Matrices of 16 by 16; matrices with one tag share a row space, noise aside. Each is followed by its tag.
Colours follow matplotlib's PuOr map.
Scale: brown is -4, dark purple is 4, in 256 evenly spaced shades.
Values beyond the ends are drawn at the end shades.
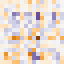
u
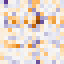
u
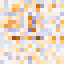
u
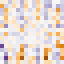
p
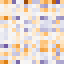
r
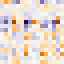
r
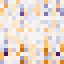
p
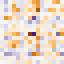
u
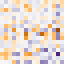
r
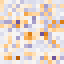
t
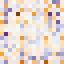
p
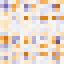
r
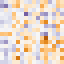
r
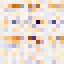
u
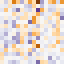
u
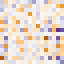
p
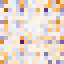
p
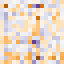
u
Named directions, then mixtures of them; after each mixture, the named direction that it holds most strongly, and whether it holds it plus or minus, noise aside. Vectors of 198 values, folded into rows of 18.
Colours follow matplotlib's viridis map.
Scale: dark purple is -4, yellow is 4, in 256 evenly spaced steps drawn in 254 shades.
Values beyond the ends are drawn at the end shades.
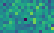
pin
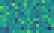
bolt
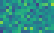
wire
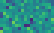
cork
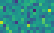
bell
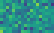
wire, minus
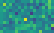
pin, minus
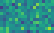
bolt, minus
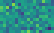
bolt, plus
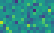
bell, plus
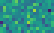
bell, minus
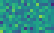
wire, minus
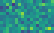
bolt, minus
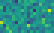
bell, plus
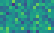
bolt, minus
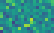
cork, minus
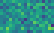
bolt, minus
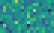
bell, minus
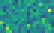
bell, plus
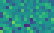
cork, plus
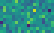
bell, minus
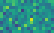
cork, minus
